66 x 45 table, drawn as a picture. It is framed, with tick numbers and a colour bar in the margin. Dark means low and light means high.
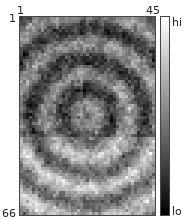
Rings: centred on the centre. Grain: blotchy. Seam: horizontal, 60% of the way down, the bottom part higher.
